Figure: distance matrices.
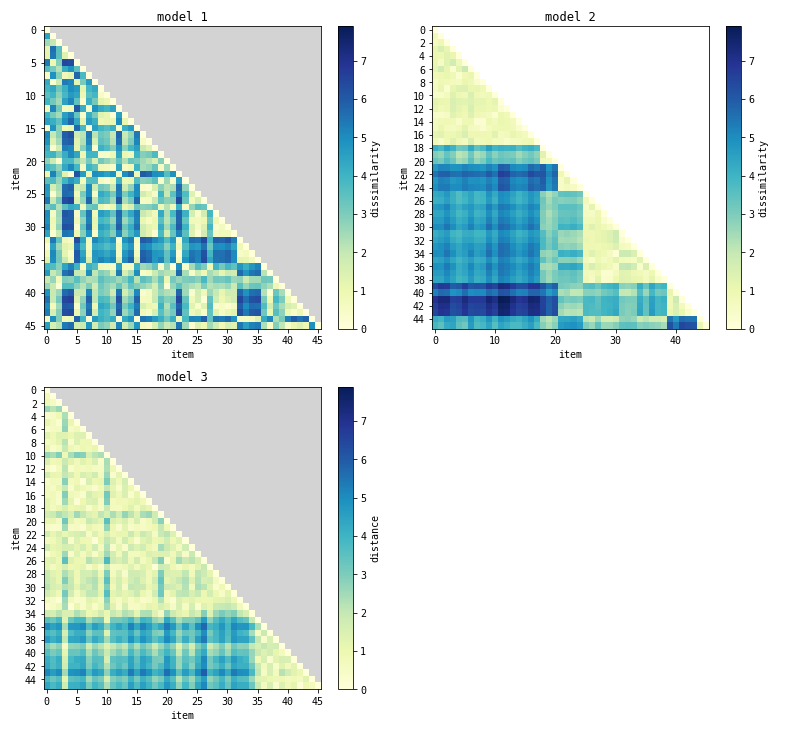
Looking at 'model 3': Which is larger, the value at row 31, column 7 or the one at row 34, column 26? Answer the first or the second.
the second
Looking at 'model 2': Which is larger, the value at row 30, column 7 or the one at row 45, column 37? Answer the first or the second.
the first
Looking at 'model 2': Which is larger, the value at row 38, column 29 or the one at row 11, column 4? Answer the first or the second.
the second
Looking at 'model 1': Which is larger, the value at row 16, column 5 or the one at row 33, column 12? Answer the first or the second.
the first
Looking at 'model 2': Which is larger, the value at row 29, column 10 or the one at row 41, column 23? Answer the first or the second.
the first
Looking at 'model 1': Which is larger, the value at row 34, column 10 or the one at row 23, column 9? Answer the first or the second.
the first
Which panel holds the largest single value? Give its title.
model 2
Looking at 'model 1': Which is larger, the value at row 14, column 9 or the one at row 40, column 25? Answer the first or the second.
the second
